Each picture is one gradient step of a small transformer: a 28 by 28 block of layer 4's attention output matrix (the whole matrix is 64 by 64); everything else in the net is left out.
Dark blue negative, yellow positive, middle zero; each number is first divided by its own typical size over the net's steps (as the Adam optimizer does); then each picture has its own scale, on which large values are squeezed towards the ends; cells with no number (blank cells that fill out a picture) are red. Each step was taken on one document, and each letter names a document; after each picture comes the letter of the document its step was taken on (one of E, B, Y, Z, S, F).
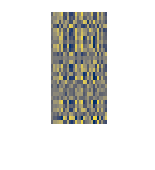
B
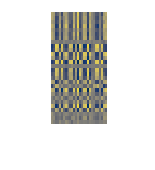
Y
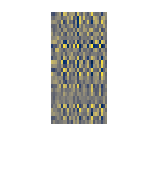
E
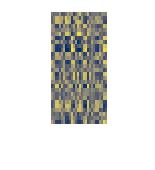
Y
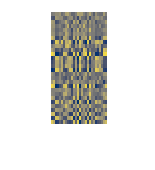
Y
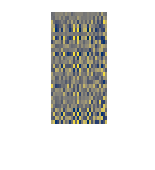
Y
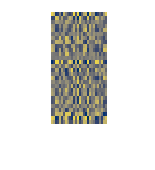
Y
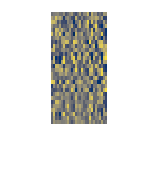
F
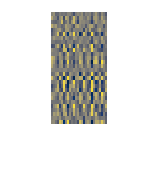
E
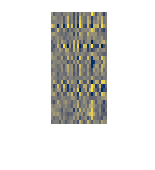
E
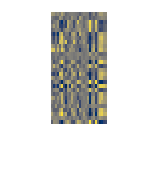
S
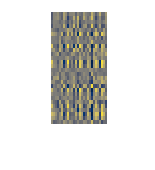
E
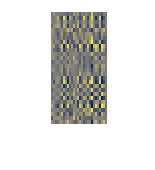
E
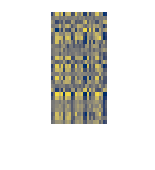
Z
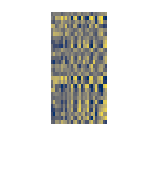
F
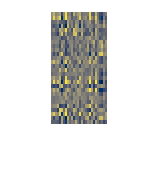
S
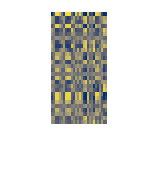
Z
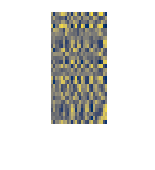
F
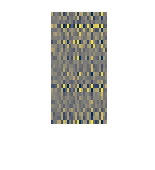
E
